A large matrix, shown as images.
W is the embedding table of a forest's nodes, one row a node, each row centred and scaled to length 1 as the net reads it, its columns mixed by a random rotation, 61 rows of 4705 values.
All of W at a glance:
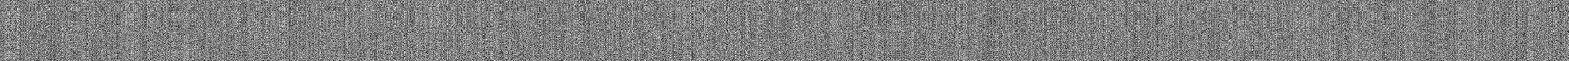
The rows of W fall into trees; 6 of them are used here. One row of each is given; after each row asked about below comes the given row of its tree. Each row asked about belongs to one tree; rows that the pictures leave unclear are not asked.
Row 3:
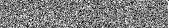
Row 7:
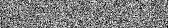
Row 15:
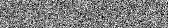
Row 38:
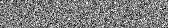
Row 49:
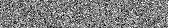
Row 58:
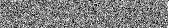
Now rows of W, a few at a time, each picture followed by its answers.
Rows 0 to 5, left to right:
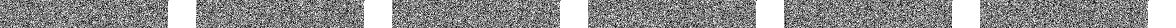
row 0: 3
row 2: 58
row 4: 7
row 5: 58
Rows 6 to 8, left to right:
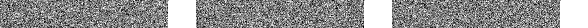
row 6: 49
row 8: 7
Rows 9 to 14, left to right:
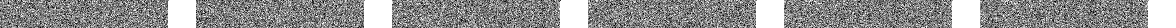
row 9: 7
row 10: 7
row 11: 58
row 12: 3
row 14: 58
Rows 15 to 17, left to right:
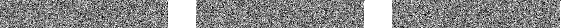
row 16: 58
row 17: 58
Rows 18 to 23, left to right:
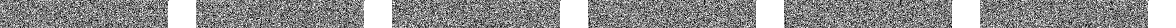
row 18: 3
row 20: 3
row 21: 7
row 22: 7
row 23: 3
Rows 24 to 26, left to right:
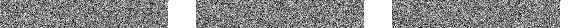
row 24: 58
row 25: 7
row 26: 7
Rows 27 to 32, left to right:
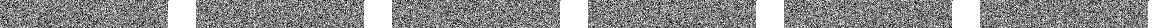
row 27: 49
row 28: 38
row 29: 7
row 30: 3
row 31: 3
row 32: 58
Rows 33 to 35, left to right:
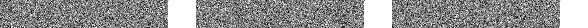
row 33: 38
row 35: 38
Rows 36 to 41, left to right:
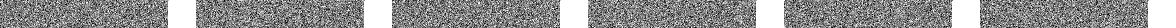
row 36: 38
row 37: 3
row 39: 15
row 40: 49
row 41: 7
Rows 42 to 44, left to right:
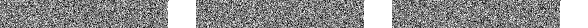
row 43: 38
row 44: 3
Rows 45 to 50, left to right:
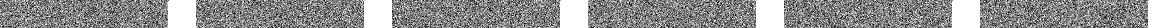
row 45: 58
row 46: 15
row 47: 7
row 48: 15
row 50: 38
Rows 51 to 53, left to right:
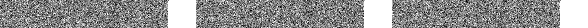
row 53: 58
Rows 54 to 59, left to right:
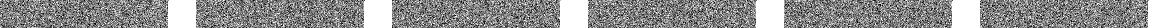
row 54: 49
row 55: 58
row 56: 38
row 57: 58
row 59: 49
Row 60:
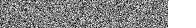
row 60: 7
